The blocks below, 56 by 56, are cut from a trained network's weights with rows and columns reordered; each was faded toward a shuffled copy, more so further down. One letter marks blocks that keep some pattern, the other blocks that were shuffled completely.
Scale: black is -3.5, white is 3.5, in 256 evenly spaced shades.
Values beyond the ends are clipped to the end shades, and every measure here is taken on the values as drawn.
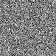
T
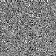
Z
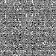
Z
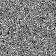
T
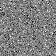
T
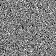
T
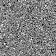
T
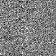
Z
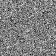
T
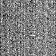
Z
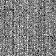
Z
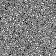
T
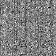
Z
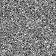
T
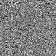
Z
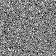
T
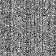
Z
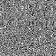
Z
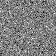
T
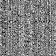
Z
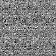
Z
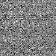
Z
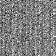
Z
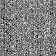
Z
